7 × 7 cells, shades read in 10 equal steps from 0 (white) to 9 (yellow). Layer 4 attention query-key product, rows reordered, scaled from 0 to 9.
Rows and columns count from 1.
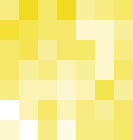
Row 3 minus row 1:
1 -2 -2 -3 2 -3 -1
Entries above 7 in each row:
2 1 0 0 0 0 0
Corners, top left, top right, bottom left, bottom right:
5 6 2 6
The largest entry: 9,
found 2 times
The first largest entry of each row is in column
2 1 2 1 6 3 7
